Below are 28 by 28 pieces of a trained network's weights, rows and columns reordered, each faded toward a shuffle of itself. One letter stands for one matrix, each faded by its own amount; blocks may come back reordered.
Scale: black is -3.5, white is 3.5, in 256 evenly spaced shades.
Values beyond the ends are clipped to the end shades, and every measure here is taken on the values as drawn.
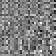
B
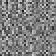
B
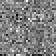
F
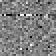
F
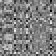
B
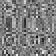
B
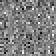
F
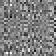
B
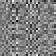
B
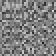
B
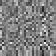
B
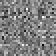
F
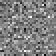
F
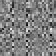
B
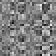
B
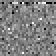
F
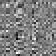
B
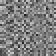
B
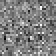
F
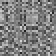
B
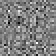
B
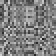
B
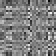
B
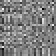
B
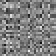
B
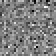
F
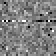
F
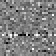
F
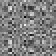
B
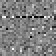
F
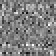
F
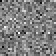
F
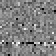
F
